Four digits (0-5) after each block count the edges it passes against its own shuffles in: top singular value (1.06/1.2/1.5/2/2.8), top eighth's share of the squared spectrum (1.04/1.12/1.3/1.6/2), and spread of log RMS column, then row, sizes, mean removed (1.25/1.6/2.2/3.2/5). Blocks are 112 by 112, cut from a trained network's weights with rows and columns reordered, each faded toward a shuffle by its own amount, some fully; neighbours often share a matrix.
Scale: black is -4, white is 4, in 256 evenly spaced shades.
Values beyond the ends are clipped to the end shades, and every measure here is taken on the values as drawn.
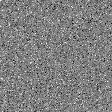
0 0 0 0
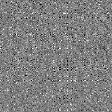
4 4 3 3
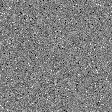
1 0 0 0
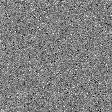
0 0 0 0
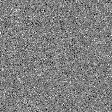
2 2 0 0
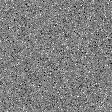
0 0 0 0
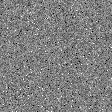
0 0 0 0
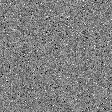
1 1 0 0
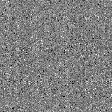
3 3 0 2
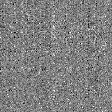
3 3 1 2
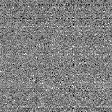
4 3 2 2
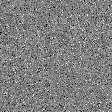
2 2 0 0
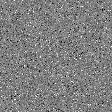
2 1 0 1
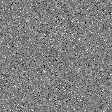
2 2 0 0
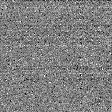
3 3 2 1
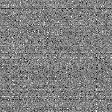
4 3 2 2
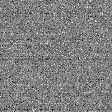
3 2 1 1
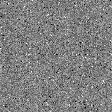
2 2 0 1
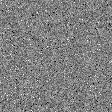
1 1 0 0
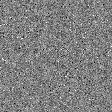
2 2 0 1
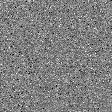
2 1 0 0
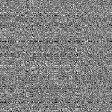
4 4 2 3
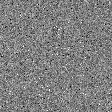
1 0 0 0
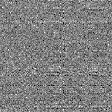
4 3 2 2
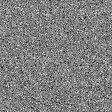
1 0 0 0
